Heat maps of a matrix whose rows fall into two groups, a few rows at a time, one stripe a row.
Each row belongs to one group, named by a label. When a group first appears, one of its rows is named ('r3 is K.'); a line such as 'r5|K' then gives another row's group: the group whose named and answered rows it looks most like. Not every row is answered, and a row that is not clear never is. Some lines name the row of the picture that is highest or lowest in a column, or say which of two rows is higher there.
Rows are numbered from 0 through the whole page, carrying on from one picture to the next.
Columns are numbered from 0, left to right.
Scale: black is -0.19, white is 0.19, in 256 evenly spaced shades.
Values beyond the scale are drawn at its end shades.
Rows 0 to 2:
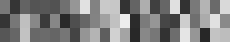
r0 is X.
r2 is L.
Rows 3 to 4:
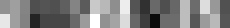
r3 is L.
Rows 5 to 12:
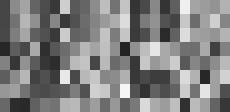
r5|L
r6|L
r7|L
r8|X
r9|X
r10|L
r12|X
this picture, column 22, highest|10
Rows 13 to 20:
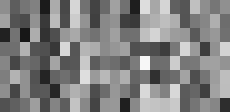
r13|X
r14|X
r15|X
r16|L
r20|X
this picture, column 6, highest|16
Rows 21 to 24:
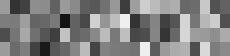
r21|X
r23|L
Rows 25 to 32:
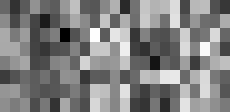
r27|L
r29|L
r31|L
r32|L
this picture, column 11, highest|27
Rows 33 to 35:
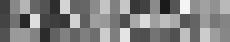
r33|L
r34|X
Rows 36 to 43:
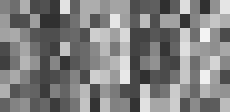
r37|X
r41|L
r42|X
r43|X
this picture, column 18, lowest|37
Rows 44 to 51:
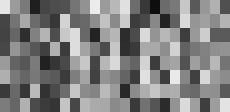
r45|L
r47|X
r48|X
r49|X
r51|L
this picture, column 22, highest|51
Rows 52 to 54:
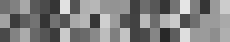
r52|L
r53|X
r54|L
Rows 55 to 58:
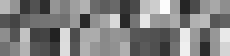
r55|X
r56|X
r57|L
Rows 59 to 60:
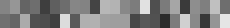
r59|X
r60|L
